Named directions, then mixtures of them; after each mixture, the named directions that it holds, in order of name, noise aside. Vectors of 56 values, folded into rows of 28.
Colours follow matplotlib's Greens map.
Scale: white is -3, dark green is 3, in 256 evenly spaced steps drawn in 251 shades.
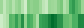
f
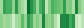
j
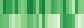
f, j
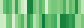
f, j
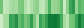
f, j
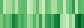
f, j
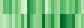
f, j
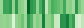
j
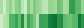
f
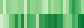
f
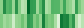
j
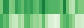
f, j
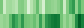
f, j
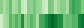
f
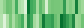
f, j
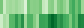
f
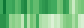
f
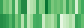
f, j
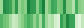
f, j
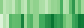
f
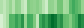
f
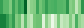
f, j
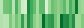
f, j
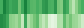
f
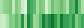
f, j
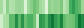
f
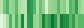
f, j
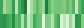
f, j
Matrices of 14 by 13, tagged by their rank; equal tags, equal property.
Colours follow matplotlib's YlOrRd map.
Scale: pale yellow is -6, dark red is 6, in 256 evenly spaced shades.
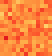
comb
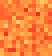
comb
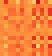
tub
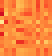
tub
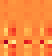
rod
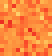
comb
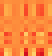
rod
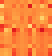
tub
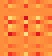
rod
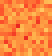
comb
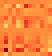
tub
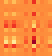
rod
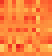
tub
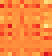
tub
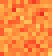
comb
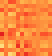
tub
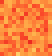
comb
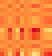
rod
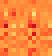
tub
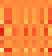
rod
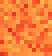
comb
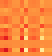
rod
